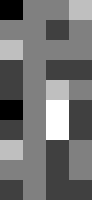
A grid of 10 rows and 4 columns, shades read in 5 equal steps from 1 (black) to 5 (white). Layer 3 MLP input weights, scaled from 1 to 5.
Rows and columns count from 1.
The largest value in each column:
4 3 5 4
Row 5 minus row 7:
0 0 -1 1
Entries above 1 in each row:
3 4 4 4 4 3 4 4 4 4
